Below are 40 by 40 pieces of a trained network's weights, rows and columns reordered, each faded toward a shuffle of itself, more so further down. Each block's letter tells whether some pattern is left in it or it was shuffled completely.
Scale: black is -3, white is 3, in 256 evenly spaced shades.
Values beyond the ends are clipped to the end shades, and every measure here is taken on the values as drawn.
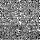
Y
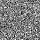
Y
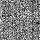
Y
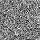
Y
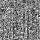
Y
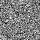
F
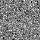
F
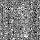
Y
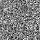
Y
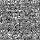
Y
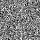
F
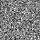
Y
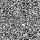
Y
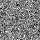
F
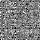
Y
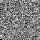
Y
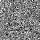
F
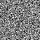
F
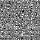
Y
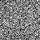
Y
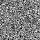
F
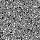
F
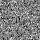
F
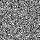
F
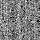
Y
